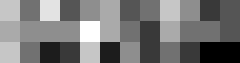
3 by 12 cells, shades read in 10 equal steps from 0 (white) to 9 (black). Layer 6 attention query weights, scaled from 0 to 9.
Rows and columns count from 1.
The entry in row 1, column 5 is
4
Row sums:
51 49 73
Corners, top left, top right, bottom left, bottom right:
2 6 2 9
